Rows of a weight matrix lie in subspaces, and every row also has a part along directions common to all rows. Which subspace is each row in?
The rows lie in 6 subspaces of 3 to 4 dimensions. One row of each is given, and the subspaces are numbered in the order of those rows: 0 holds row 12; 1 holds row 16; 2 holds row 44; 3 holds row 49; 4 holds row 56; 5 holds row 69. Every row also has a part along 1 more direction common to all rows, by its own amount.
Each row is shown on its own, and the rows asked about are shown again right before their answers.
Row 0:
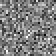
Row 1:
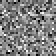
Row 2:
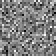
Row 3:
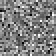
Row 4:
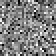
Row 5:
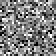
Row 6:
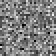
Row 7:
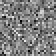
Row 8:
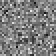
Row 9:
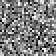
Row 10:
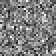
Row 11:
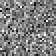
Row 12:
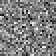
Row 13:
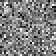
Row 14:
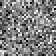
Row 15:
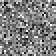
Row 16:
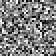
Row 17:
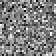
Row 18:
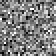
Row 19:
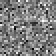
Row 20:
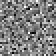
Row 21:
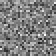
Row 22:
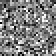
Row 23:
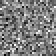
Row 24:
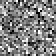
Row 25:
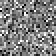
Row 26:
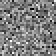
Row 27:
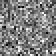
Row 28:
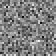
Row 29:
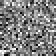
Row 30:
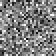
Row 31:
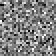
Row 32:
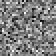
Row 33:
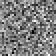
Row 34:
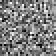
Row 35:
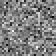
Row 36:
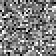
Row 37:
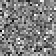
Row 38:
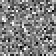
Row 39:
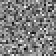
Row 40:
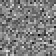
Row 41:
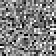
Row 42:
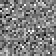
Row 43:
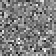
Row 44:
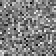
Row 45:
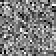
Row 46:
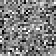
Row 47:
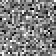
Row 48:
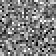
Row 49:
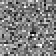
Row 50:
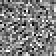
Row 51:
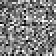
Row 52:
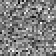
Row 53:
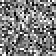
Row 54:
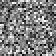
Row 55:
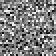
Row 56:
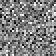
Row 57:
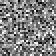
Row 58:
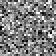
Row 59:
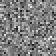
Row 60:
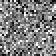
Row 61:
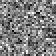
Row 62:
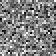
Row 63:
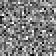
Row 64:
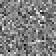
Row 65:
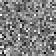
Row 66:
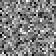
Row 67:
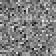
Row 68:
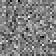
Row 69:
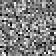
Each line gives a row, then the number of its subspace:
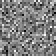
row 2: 4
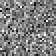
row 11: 4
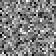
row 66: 5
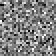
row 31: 4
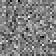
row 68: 2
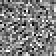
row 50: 0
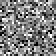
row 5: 1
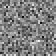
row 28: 1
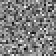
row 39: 3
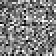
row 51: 0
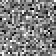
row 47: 3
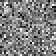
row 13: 5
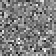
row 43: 2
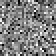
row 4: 2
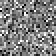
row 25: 4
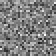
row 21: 4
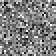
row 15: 5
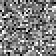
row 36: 5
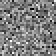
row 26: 3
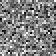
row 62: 3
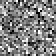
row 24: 1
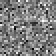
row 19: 0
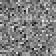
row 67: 0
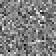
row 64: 1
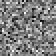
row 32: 1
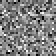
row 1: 1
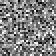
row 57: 4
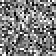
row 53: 5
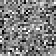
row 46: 5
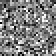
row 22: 0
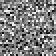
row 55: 3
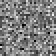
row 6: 5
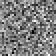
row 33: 3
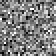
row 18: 3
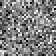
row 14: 2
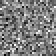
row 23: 2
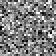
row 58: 1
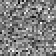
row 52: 1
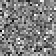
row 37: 2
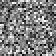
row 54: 0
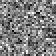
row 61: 1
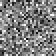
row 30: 2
